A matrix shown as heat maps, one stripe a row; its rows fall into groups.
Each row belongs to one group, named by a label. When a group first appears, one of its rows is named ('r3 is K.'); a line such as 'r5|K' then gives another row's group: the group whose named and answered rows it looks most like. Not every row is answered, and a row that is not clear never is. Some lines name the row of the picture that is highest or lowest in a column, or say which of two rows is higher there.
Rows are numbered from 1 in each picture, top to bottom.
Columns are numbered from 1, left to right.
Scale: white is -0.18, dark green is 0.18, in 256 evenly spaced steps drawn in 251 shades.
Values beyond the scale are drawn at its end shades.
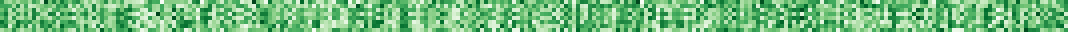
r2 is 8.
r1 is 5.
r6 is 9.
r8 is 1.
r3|1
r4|9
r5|1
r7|9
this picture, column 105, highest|1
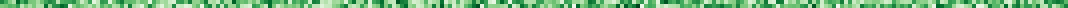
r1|9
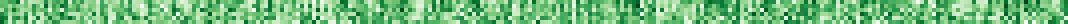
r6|1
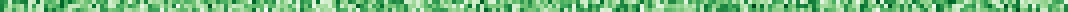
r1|9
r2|1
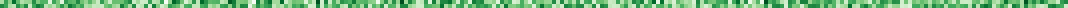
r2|9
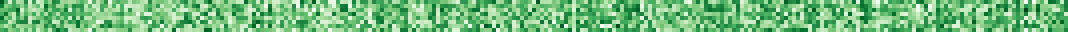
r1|1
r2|5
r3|8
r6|9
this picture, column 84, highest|4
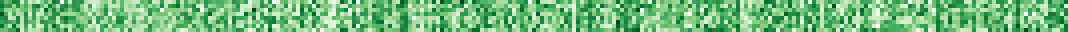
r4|1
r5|9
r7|1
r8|8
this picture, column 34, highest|6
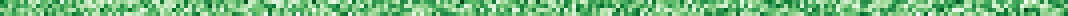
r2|9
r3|1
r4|5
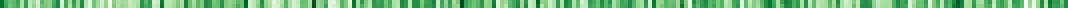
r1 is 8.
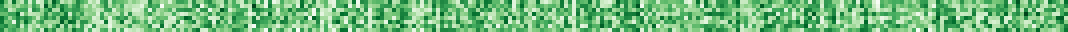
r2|5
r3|9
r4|8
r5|9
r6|9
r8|5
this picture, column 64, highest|2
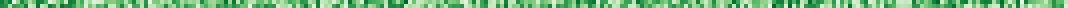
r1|9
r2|9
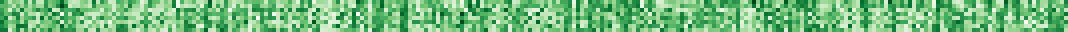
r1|1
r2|8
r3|9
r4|8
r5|9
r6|8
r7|9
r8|9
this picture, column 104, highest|6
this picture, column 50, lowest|7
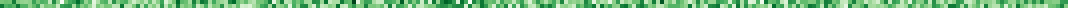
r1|5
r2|9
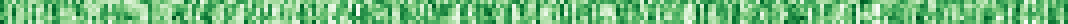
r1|8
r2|5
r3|1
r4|1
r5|1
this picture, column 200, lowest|2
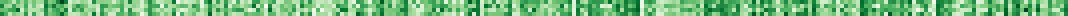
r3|8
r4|1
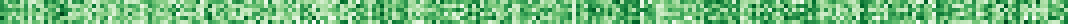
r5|1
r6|5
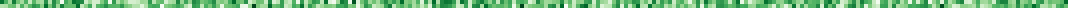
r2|5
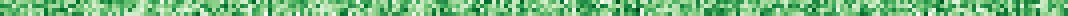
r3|8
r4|5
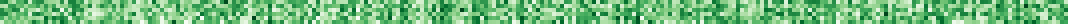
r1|9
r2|5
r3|8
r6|5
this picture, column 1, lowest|6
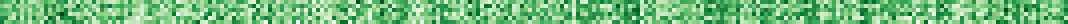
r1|8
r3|5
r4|8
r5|9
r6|5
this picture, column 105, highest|2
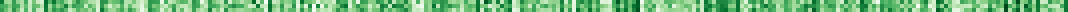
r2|5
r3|1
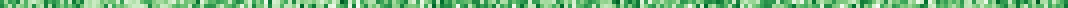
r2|5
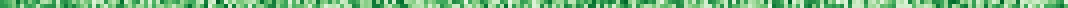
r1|9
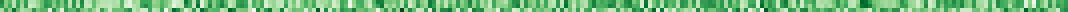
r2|8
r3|5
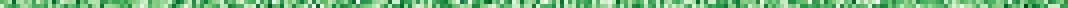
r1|1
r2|5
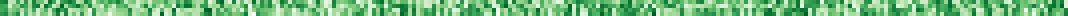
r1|9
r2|9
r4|8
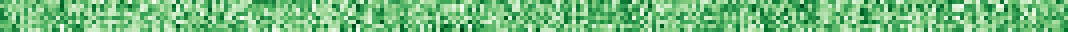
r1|9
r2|1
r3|1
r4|8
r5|9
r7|5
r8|8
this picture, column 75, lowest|3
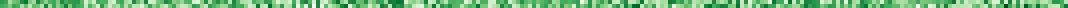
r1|9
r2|5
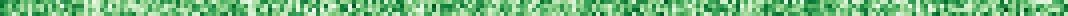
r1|9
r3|5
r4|9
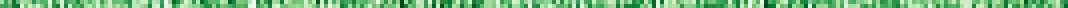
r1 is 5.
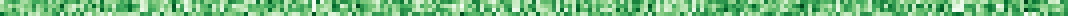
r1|5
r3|1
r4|8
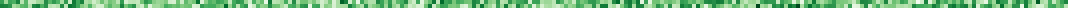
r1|8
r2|9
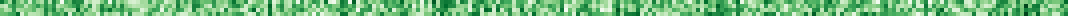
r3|1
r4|8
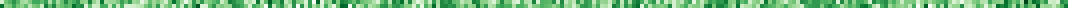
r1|5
